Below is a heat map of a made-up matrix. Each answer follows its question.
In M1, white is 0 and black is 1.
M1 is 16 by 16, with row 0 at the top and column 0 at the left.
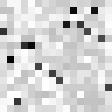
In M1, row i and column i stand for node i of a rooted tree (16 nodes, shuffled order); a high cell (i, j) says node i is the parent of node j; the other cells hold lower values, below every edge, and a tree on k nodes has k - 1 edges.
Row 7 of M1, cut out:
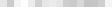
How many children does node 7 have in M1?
0
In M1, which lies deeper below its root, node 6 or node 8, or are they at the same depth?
node 8
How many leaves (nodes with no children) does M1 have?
5
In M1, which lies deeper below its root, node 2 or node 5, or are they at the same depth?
node 2
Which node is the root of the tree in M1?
6
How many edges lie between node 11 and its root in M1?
2
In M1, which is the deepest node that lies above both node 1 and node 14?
3
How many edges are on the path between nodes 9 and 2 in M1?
3
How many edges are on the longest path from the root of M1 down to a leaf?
6
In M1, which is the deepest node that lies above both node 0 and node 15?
4
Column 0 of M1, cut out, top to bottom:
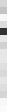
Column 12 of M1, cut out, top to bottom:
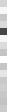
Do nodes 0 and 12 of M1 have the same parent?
yes
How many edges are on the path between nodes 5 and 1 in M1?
5
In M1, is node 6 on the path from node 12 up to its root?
yes
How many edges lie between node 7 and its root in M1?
6
